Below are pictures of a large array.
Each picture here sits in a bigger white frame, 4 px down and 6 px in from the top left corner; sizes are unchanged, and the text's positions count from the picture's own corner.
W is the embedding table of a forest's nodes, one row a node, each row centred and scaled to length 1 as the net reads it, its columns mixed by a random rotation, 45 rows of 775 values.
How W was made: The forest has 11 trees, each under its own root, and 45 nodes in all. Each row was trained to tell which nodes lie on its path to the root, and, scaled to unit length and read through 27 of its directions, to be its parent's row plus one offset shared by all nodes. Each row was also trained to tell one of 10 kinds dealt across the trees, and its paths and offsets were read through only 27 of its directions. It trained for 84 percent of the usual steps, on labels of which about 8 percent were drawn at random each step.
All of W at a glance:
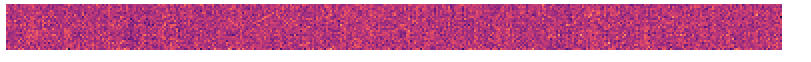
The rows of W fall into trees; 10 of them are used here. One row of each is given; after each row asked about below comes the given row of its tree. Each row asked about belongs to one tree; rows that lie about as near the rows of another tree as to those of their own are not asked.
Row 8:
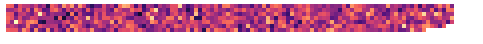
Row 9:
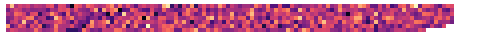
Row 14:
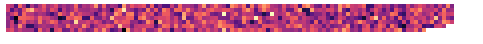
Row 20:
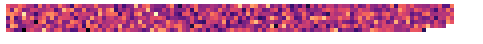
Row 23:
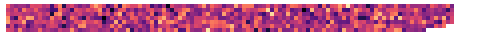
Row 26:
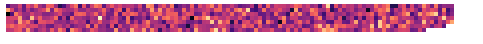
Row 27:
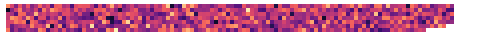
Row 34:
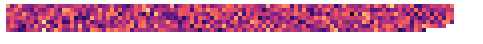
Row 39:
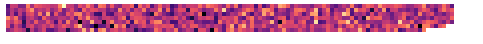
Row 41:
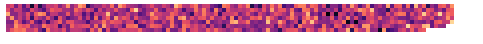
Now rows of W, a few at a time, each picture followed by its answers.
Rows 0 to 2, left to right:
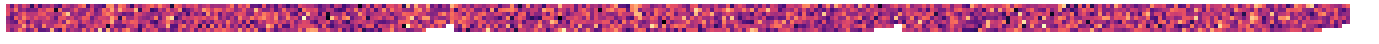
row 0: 41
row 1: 34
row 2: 9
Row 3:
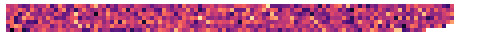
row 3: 20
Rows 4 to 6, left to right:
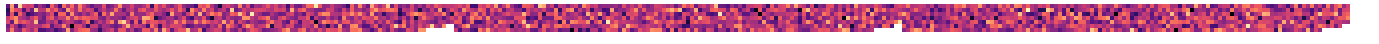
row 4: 8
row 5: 20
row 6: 9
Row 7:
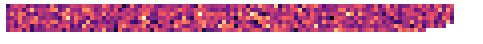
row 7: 14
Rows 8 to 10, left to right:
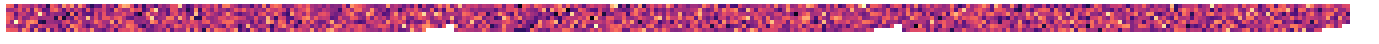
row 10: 23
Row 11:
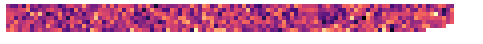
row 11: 26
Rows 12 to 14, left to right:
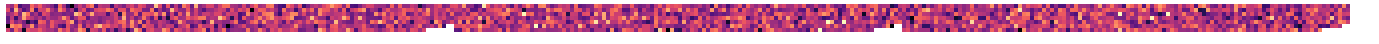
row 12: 20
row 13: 20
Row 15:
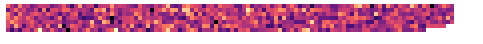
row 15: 34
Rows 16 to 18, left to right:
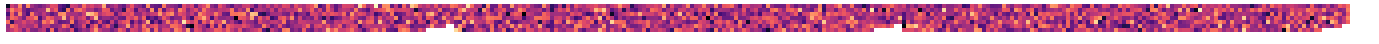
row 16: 26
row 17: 8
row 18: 41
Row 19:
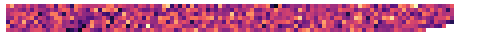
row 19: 9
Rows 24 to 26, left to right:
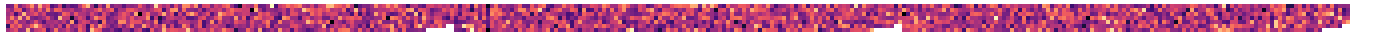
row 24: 27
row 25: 41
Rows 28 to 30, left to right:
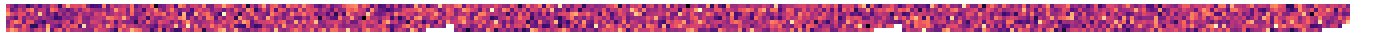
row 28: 14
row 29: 39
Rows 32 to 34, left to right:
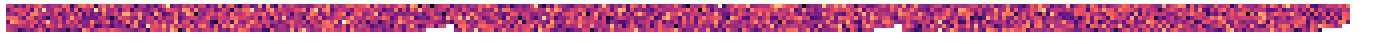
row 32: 39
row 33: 27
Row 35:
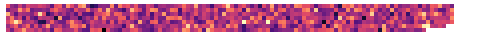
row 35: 27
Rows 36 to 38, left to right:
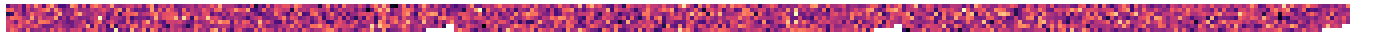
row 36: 26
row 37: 14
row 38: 34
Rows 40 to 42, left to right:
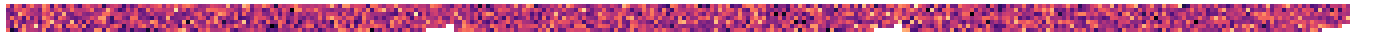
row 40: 27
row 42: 8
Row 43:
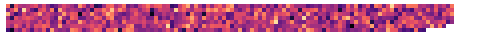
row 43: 34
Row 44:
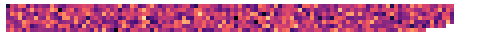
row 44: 14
